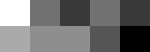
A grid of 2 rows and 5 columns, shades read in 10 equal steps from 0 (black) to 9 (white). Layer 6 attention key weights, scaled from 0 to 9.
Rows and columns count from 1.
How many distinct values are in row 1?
3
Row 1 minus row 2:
3 -1 -3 1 2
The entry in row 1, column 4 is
4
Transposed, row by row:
9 6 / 4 5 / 2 5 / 4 3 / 2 0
